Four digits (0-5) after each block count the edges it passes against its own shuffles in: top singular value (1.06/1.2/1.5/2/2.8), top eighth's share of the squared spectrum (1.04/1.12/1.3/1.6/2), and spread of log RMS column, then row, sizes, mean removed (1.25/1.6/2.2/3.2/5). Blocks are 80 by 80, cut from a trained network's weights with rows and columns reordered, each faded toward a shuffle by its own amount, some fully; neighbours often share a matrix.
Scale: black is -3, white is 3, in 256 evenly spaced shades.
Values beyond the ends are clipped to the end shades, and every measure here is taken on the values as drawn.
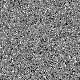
0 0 0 0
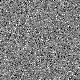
0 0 0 0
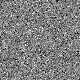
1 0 0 0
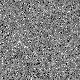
1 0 0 0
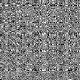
4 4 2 3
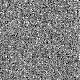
2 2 0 1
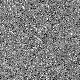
1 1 0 0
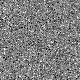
0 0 0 0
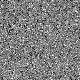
1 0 0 0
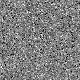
2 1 0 0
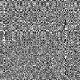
4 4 2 3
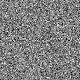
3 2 0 0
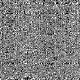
3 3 0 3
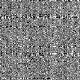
4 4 0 3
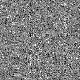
3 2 1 1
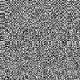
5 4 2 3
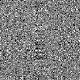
3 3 2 2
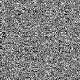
3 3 2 2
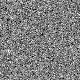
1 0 0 0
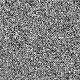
2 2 0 1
